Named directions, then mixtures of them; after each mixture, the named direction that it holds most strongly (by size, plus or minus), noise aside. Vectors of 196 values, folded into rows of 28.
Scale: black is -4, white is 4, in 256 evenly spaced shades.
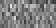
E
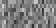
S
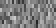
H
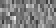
H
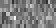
H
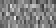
E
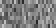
H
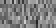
H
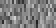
H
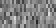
H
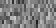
H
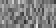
S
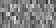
E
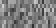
S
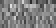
E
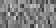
E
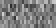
E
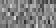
E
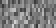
S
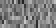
H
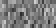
S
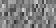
S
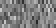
H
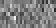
E
